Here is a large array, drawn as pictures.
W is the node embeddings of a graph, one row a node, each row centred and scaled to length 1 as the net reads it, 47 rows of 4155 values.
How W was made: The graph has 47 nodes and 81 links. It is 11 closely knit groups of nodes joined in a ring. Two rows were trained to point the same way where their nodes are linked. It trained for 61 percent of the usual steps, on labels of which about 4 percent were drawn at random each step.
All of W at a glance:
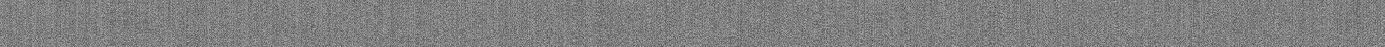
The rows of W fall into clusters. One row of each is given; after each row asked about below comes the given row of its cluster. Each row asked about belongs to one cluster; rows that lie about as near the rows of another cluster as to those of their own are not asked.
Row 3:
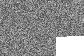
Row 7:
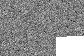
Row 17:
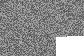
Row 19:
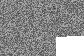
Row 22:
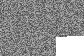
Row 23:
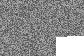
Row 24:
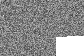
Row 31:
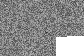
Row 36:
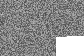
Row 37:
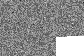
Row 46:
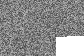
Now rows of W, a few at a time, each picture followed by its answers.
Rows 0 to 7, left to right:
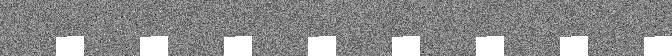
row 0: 3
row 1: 36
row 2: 23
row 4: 46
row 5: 19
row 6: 17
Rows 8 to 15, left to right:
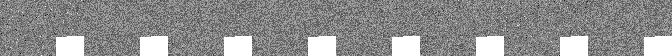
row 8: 36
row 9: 17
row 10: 19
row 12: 24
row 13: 24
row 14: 19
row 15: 7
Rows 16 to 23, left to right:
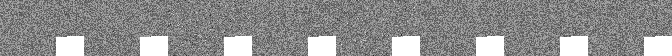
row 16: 23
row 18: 22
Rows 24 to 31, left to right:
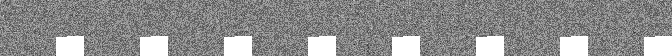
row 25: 36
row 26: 7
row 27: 24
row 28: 23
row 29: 22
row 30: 31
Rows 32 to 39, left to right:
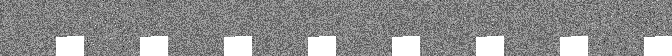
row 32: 22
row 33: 7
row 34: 17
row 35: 31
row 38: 37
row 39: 46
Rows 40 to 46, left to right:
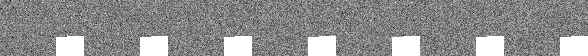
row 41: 3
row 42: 36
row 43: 37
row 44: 24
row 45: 31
